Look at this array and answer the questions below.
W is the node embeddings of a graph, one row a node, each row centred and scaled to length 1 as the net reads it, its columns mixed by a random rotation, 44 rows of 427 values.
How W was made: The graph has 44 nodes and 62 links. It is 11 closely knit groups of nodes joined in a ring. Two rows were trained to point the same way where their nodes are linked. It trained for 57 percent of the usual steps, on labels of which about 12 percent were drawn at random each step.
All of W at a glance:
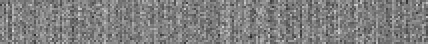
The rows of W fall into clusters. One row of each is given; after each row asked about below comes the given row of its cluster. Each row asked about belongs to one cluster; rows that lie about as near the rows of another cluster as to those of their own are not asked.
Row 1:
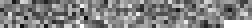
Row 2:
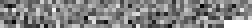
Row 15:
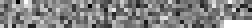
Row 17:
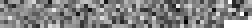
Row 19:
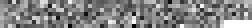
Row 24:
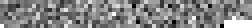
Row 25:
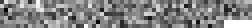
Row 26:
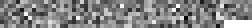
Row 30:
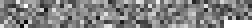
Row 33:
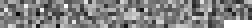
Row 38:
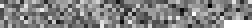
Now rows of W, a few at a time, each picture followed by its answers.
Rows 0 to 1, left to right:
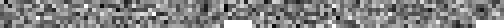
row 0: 30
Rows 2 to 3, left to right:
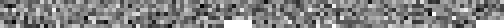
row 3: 1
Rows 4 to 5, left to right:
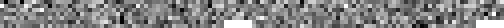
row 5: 17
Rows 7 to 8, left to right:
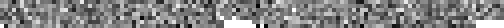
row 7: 26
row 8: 15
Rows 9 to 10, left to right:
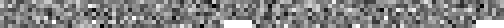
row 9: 19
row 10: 38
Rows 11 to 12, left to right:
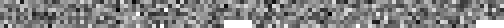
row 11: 15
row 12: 38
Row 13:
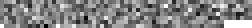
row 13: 2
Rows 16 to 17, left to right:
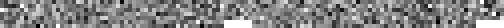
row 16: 2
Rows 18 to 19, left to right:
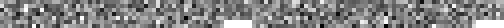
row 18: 33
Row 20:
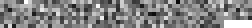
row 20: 15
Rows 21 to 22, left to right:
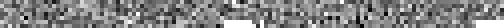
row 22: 15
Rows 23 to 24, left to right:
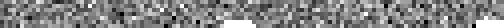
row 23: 25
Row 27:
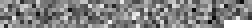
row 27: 33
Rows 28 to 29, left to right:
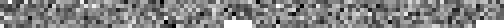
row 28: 17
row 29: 30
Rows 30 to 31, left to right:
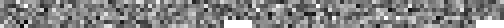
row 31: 33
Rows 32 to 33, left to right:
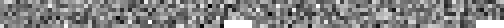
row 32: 24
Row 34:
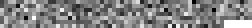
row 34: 2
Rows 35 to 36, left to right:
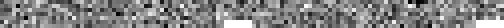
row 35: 25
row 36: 19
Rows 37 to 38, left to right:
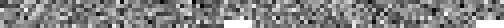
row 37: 2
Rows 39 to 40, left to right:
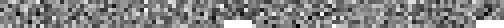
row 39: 33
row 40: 1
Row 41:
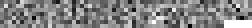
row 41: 26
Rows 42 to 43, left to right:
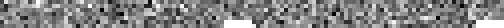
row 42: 25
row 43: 26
